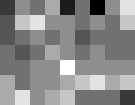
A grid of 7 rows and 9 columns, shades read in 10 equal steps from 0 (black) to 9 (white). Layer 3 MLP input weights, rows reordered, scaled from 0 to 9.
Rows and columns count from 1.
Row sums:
35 48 36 39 47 54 46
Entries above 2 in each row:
6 9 9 9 9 9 8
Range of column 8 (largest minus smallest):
2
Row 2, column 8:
4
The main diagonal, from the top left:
2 7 5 6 9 7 4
